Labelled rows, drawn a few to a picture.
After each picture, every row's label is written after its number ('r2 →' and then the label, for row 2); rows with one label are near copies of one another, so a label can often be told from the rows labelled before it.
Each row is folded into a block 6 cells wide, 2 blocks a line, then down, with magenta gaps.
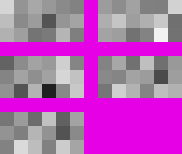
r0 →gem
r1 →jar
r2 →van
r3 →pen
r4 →pen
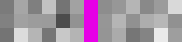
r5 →pen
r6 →jar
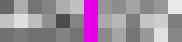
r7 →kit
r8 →jar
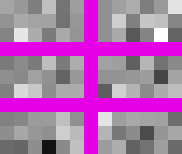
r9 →pen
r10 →jar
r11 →pen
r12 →pen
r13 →van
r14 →gem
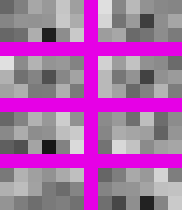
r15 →van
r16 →gem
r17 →gem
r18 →gem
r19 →van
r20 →pen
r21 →kit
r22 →van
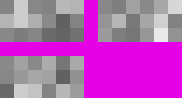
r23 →kit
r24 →jar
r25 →pen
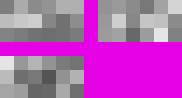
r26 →kit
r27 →jar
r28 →gem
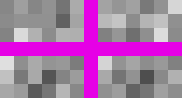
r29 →pen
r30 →jar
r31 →gem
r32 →gem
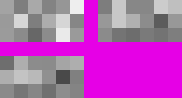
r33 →jar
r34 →kit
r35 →kit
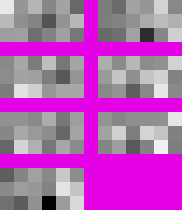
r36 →gem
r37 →van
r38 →pen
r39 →jar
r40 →pen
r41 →jar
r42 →van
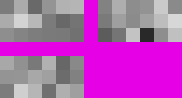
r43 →kit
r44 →van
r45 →pen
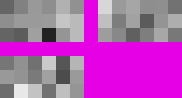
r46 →van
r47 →gem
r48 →pen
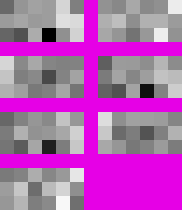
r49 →van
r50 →jar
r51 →gem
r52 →van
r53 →van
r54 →gem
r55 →jar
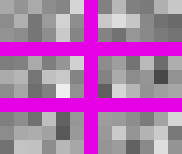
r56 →jar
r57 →kit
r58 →jar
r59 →pen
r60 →pen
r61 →jar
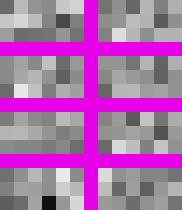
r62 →kit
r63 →pen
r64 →pen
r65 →pen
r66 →kit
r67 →pen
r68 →van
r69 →gem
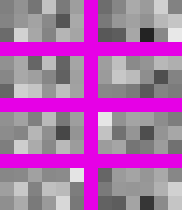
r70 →pen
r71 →van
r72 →pen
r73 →kit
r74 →pen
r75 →gem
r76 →jar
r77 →van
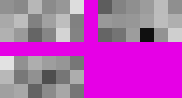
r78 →jar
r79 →van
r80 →gem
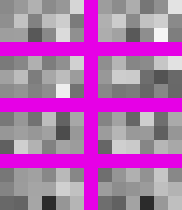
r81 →jar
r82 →jar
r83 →jar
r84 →kit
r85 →pen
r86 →pen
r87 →van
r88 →van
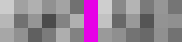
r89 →gem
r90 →gem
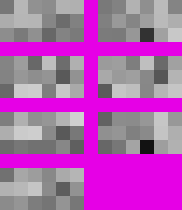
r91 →kit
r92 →van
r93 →pen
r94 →pen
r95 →kit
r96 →van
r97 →kit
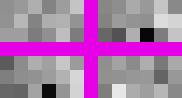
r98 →jar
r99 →van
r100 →van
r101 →pen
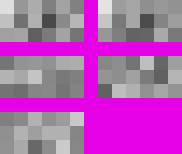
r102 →gem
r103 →gem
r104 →kit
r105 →pen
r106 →jar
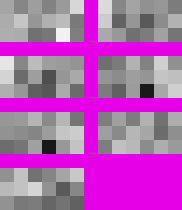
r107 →jar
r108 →gem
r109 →gem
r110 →van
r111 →van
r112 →pen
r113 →kit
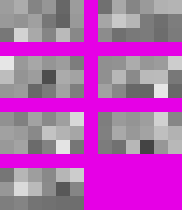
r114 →pen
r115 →kit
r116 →gem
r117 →jar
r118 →jar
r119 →van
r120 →kit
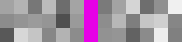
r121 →pen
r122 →jar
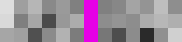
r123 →gem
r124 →van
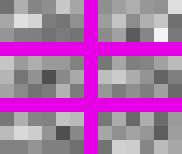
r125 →kit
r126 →jar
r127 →gem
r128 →kit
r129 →kit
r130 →pen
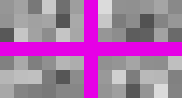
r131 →pen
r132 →gem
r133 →kit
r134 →jar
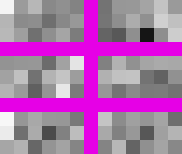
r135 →gem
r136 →van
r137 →jar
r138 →kit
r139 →gem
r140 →gem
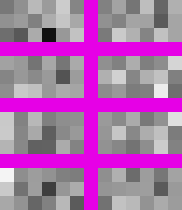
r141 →van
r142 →pen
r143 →pen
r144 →jar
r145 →gem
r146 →jar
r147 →gem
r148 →pen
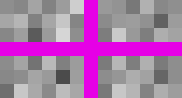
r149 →jar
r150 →pen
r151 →pen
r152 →pen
